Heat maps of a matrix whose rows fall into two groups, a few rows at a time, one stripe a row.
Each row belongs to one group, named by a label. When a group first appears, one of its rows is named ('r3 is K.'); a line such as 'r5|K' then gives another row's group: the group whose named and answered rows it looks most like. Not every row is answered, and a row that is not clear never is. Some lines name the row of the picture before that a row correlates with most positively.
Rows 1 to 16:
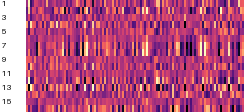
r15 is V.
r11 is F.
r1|F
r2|V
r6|V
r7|V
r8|V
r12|F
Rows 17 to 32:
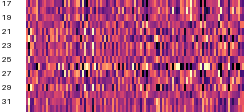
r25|F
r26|V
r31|F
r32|F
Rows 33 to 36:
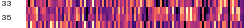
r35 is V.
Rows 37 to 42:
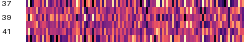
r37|F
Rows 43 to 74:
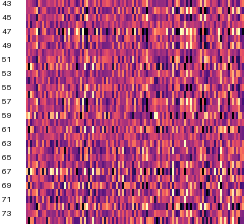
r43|V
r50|V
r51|V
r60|F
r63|F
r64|V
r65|V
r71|F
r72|V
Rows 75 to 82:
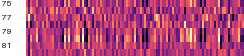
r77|F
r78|F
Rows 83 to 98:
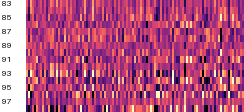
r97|F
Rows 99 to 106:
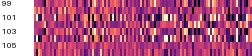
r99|V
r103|V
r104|F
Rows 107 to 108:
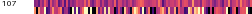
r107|F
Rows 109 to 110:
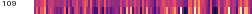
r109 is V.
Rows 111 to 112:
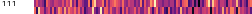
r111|V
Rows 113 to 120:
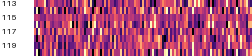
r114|F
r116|V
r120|F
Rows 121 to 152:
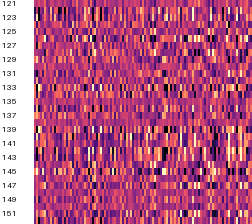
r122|F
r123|F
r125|V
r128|V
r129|F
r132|F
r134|V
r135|F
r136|F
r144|V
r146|V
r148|V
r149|F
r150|V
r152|F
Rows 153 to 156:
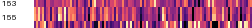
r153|V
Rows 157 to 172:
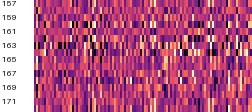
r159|F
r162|V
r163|F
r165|F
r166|F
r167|F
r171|V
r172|V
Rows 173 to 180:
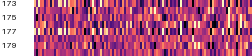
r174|V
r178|F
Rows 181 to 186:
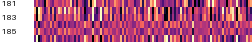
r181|V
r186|F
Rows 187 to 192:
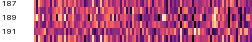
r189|F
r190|V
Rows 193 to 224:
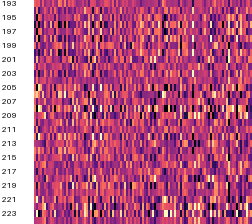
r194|F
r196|F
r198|F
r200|F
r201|V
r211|F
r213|V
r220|V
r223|F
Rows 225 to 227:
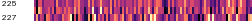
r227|V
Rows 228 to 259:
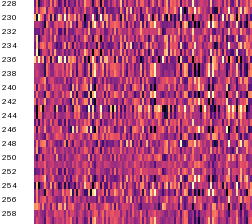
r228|F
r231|V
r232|F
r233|F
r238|V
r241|V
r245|F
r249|F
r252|F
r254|F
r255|V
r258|V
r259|V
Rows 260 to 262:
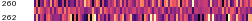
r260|F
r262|V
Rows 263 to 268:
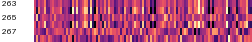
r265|F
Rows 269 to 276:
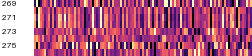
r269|F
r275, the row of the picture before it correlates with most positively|264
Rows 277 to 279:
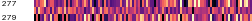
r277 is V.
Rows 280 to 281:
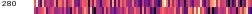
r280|F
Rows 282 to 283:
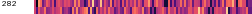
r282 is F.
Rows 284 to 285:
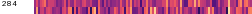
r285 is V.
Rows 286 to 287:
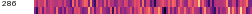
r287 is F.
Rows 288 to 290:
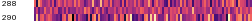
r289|F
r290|V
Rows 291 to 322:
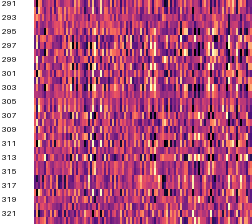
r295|V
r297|V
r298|V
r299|F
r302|V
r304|V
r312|V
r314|V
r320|V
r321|F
